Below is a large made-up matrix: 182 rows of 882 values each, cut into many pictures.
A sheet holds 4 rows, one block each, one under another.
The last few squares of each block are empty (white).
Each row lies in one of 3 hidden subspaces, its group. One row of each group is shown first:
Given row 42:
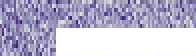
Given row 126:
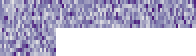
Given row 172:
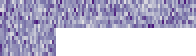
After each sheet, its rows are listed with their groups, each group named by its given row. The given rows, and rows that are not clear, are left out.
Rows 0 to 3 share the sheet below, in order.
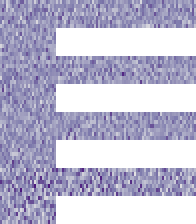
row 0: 172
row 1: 42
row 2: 172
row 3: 126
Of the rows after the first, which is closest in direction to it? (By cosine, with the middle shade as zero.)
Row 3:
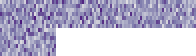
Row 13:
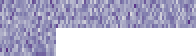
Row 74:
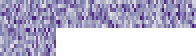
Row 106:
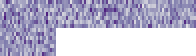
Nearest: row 74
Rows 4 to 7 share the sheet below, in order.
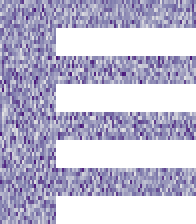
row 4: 172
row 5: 42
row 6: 42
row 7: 126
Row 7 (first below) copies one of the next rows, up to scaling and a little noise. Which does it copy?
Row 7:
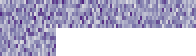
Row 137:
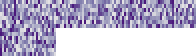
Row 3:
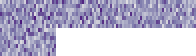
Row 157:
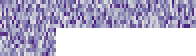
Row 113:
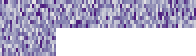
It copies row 3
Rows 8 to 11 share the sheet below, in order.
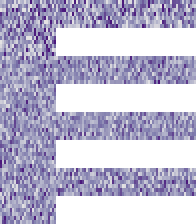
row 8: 126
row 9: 172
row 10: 126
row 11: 42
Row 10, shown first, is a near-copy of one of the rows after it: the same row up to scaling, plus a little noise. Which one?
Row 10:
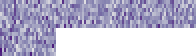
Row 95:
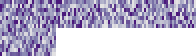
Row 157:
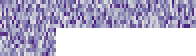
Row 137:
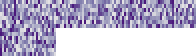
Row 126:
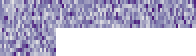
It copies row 137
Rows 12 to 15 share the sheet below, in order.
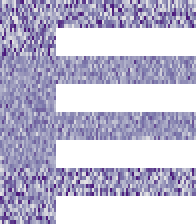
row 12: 42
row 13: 126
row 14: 172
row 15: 172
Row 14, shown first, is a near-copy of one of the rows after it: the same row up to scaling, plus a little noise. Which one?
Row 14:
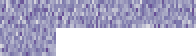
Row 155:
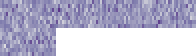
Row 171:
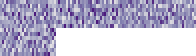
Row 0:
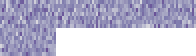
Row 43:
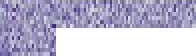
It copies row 0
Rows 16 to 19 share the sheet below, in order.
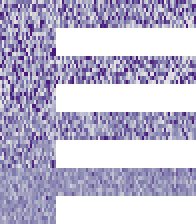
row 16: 126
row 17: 172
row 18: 126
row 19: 42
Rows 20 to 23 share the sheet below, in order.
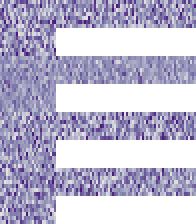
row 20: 126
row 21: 42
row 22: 126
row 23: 172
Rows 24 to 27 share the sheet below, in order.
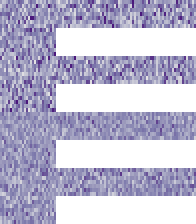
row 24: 126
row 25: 126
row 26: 172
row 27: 126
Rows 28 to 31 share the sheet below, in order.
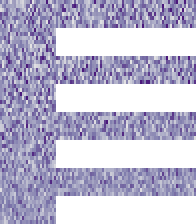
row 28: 126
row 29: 172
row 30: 126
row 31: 42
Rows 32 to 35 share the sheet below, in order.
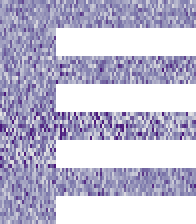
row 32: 42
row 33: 126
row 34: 126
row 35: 172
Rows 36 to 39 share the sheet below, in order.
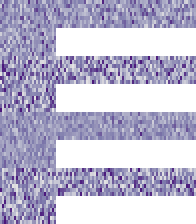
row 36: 172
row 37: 126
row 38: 42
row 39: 42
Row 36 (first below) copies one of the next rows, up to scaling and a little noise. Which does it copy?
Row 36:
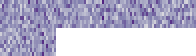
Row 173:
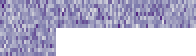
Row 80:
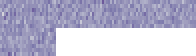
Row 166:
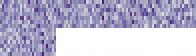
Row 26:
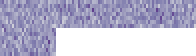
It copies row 166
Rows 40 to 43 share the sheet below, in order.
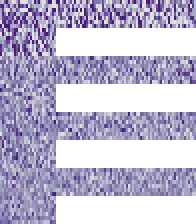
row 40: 42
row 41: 126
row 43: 172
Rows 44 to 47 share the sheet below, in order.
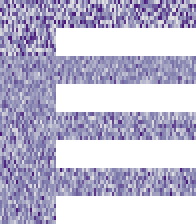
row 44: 172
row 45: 172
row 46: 42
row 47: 42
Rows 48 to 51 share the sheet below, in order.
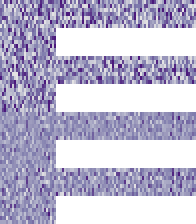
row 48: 126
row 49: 42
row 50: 126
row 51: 126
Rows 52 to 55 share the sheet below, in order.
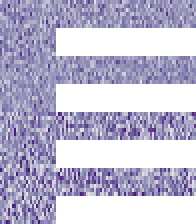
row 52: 126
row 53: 42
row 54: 126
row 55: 172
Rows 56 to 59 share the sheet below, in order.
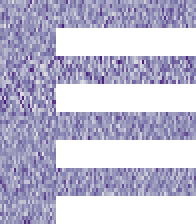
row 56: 126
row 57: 172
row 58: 42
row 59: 126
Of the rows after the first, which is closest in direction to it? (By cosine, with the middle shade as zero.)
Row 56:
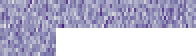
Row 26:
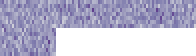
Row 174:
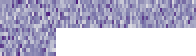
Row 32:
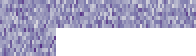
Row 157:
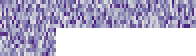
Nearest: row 157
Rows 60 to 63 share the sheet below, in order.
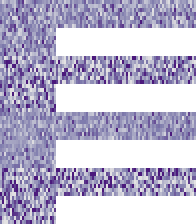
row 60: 42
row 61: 172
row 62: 126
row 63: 42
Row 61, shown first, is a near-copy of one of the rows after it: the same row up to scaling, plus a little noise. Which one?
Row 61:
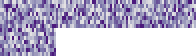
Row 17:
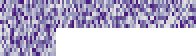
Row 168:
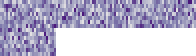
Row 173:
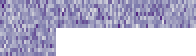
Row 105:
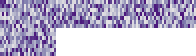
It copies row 168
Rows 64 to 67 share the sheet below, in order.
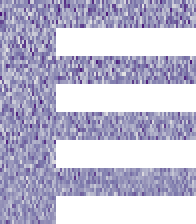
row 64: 172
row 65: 42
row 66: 126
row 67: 172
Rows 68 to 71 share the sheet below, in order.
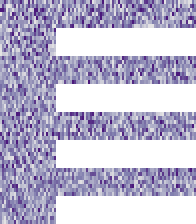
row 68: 172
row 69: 42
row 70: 126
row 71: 42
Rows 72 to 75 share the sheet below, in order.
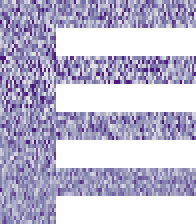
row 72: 126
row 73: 172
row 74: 126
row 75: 42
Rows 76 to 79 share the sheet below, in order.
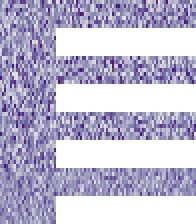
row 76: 42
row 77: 42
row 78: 42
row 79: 172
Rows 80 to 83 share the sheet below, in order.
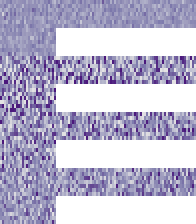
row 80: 172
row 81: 172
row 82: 126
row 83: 126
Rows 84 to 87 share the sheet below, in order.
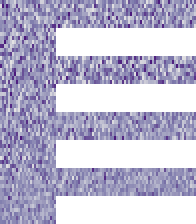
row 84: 172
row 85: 126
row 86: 172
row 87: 172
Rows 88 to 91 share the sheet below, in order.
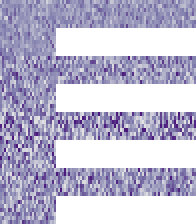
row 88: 126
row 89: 42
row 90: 172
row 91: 172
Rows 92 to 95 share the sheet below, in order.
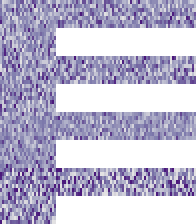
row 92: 42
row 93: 126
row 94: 172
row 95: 126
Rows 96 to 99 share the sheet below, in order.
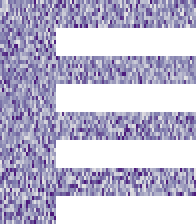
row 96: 172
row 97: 42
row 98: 126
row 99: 126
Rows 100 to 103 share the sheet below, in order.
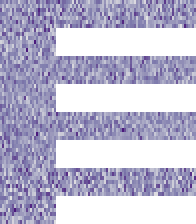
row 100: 126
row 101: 126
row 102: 42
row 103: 172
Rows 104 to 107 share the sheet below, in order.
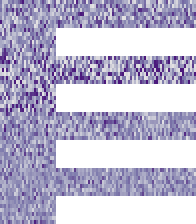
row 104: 42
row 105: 172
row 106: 172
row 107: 126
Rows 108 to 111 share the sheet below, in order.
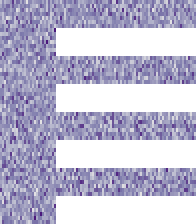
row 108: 126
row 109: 126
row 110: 42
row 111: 42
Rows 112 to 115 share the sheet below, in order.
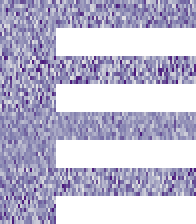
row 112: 42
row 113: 126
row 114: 42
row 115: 172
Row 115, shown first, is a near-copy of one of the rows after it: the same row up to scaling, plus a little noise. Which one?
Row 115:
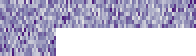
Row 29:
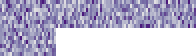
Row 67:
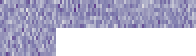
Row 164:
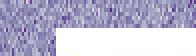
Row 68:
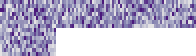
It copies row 164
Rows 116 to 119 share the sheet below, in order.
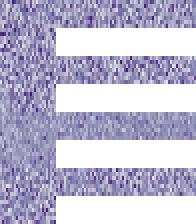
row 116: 172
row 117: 172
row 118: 42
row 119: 126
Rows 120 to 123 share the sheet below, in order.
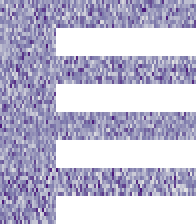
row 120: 172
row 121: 42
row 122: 172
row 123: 42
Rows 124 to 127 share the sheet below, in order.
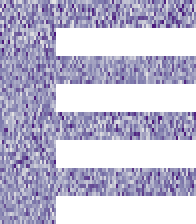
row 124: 172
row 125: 126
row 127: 126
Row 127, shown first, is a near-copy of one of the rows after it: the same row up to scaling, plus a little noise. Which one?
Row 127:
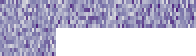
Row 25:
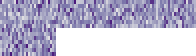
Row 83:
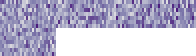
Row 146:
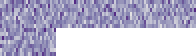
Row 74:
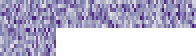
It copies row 83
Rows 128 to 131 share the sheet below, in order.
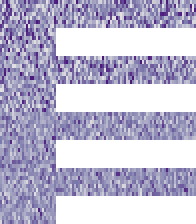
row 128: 172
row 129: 172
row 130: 172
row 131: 42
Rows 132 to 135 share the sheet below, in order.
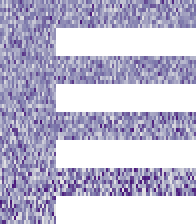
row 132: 172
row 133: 172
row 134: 42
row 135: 126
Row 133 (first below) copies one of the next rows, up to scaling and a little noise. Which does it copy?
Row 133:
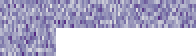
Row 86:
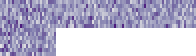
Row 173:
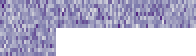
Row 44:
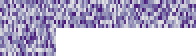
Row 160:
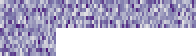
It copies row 44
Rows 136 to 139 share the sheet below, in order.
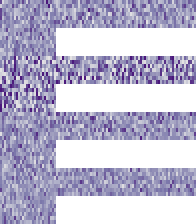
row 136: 126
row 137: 126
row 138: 42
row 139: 42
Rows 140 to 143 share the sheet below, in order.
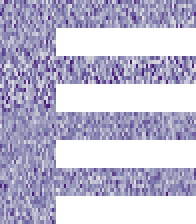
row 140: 126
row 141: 172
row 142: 126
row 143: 126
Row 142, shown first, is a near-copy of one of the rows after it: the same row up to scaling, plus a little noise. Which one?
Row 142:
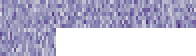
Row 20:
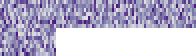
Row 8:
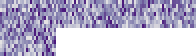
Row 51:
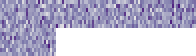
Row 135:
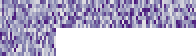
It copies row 135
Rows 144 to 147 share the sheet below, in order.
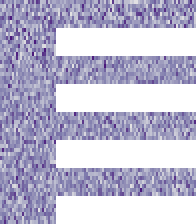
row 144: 126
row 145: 172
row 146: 126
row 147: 42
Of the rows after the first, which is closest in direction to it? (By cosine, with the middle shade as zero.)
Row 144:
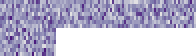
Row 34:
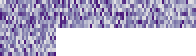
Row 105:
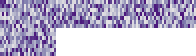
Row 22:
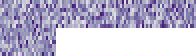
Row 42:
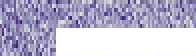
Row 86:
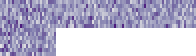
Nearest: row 22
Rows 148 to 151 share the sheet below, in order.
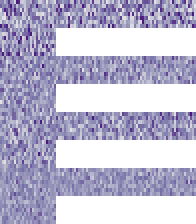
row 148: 126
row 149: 172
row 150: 42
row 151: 42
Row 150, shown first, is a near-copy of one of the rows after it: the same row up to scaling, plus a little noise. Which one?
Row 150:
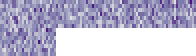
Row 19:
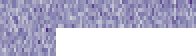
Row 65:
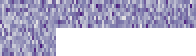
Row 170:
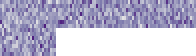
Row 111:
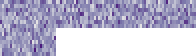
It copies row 19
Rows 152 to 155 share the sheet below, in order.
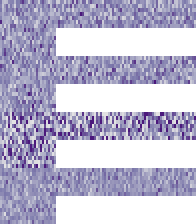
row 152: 42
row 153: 126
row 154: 172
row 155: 172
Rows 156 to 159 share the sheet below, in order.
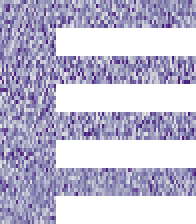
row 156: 172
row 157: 126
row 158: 126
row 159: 126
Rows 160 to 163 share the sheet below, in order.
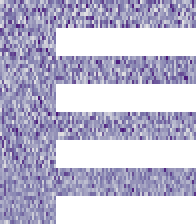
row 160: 172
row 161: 42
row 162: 42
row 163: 172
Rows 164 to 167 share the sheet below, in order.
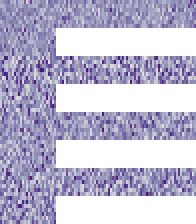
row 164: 172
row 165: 126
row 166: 172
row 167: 172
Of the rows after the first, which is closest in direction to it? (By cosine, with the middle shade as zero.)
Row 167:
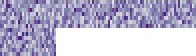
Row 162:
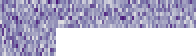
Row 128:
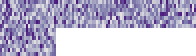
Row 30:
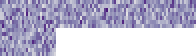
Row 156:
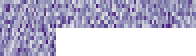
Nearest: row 128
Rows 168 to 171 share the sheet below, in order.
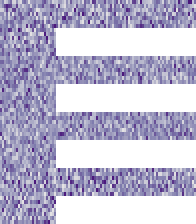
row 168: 172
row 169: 42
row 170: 42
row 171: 172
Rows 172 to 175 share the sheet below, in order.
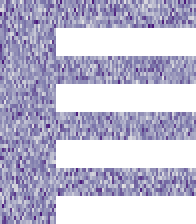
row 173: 172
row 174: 126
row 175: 42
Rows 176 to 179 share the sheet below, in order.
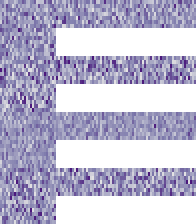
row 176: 172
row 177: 172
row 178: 126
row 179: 42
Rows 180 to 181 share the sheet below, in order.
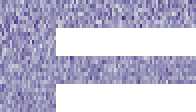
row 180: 42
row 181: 126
